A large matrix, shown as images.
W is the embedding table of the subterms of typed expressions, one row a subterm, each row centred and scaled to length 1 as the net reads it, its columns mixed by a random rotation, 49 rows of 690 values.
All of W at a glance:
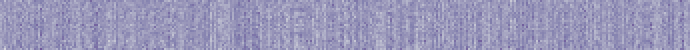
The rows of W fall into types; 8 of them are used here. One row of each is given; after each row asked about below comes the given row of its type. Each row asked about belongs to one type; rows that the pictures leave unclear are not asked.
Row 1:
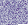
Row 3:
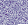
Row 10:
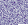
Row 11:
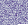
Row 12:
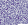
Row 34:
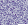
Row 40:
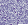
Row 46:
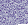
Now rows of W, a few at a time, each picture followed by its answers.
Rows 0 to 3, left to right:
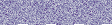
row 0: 3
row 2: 40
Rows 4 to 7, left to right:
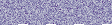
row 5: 3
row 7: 1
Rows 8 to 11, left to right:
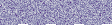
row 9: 34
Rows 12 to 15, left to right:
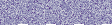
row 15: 12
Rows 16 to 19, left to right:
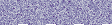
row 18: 34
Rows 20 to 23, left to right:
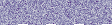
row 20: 1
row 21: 3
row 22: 10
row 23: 34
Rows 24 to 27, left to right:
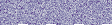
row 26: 40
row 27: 3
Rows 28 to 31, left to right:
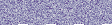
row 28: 10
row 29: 46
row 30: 11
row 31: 12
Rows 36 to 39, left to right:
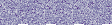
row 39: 1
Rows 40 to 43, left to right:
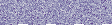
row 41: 40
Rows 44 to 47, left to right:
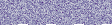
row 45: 10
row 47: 12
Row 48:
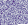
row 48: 12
